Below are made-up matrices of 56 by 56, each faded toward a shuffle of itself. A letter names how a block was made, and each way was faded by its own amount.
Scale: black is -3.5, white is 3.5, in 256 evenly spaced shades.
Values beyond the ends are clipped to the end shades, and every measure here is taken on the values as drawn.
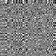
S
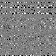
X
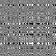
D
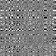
D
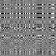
D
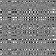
D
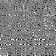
X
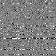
X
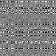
D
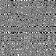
X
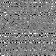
X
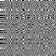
D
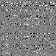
X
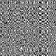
S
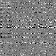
X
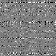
X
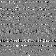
X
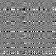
D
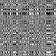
D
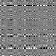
D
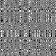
S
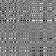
D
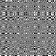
D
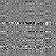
D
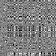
S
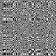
S
